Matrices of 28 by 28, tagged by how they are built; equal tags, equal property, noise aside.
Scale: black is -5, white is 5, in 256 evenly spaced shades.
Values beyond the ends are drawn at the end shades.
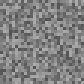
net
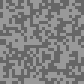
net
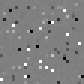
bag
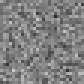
net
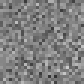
net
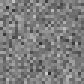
net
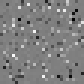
bag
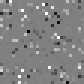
bag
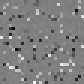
bag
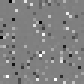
bag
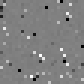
bag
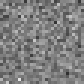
net
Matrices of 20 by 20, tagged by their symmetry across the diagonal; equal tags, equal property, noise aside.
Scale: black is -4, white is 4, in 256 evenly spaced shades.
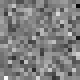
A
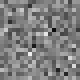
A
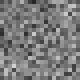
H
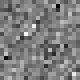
H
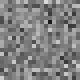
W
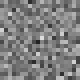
A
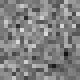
H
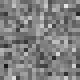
A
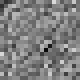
H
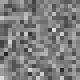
W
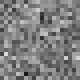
W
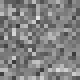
W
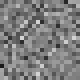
H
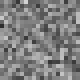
A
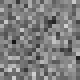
W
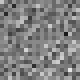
H
